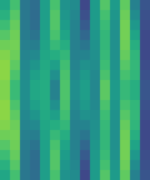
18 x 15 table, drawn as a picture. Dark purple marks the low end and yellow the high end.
The grain runs up and down. It is mirror symmetric from top to bottom. The middle left is the ninth with the highest average.
